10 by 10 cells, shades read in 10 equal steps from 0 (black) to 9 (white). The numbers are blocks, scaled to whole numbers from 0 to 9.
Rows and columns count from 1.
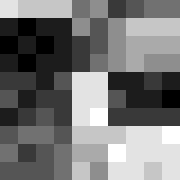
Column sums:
26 22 25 28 57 58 47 50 50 50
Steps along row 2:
down up same up down up up same same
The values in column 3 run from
0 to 7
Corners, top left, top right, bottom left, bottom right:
8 4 3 8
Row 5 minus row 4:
1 2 0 2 6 4 -4 -5 -3 -4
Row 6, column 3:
2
